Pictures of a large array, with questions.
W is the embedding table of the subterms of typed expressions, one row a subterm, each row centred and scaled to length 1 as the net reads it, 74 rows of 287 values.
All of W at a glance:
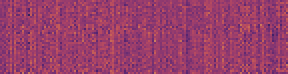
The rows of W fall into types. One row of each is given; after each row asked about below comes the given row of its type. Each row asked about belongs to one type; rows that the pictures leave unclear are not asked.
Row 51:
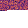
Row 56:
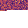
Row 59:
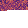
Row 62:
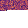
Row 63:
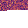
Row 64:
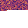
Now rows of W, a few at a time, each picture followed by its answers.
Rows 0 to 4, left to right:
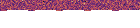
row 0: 64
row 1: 51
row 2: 56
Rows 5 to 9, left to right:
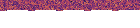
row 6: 62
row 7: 64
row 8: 62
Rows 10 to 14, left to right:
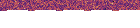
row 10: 63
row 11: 59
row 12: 62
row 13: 56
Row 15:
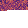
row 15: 59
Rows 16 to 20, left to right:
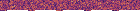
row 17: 59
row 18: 56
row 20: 51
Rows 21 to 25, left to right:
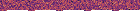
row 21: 59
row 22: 63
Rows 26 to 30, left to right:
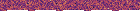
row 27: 64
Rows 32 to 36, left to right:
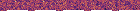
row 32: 63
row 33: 63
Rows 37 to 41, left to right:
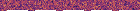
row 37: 59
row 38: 62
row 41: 64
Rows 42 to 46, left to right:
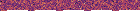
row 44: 56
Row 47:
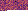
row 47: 59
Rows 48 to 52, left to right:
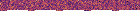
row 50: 64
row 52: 64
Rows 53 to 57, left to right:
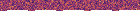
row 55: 51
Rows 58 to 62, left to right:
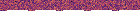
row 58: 51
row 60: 59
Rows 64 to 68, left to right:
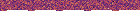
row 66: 51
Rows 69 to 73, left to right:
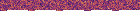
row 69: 62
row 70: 64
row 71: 64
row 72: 51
